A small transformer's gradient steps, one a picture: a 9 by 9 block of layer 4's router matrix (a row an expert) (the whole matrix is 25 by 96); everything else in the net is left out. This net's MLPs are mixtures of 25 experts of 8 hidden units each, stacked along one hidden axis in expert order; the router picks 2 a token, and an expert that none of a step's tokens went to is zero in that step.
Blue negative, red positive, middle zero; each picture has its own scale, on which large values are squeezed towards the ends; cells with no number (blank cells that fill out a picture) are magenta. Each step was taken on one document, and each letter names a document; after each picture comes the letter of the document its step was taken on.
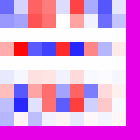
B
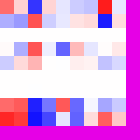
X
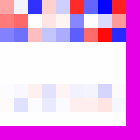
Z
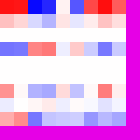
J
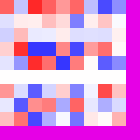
B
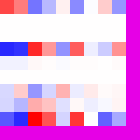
X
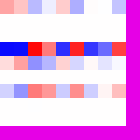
X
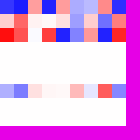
Z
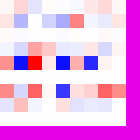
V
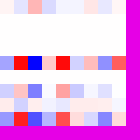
V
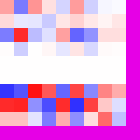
B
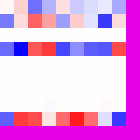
J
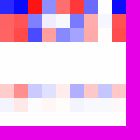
Z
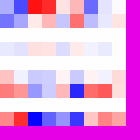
B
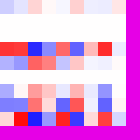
X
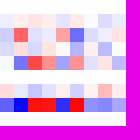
B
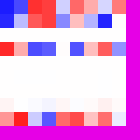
J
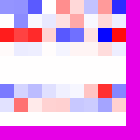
Z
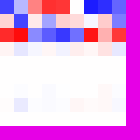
Z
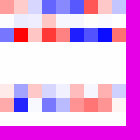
Z
